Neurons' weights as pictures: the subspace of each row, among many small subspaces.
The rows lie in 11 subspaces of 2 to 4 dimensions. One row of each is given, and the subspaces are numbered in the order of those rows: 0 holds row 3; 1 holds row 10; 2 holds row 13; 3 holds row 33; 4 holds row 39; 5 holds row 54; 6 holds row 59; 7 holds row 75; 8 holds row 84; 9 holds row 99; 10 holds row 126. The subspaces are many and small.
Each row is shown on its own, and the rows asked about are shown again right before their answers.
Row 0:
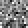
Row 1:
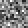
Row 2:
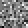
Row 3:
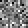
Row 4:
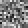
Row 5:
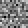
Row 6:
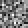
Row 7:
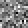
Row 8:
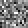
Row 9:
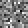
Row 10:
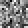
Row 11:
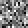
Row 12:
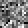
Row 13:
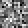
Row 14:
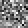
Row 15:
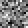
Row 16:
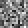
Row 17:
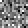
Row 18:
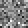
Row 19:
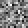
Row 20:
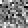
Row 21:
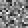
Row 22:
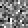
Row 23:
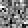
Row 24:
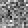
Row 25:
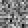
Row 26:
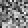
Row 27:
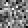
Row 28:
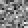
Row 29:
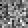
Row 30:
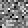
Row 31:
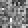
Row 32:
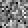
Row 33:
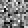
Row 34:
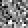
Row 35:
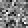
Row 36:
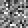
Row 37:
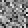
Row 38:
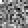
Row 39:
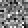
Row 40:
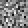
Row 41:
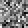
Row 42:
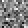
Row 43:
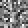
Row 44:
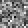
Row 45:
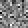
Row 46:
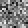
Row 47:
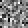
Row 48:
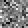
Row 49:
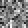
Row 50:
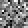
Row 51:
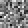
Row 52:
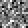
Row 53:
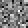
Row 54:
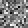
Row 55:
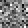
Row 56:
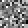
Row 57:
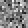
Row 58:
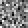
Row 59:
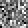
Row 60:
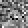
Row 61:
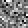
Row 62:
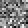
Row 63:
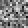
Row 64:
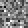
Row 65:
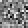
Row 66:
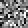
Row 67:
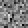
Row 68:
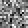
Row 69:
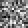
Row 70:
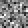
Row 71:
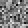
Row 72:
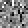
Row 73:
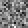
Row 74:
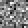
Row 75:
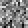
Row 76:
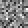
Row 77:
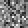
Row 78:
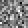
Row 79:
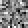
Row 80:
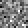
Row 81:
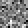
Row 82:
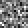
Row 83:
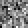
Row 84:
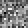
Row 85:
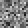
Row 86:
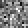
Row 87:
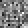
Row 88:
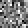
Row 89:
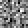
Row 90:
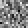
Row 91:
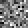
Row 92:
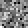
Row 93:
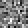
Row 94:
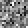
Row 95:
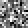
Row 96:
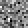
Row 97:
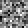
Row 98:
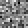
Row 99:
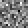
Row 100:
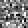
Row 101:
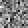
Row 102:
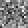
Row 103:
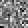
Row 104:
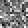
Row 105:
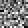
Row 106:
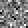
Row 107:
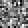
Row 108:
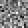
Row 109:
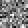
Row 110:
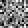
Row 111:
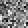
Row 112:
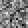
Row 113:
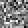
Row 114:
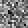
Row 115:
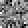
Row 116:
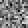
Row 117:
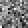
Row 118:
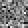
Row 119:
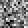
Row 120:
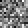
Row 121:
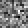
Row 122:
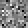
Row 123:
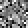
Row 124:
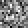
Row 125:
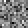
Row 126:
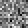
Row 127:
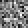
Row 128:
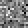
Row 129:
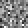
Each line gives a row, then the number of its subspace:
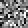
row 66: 5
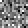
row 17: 0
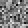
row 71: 1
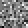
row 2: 0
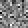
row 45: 5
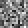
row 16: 0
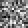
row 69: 6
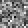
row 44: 8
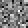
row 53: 9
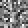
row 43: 3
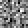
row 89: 3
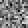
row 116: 0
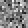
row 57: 2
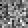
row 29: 8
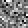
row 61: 5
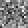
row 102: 6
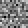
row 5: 10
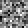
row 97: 8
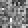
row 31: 1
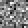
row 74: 8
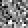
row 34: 8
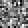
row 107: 1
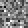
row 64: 3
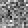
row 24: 8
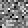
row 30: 8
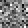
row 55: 0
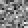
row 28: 8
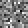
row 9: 3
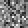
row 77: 0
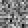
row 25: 10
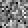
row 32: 6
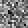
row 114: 8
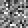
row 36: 5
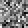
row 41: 0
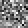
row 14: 2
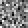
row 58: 6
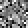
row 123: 0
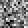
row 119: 3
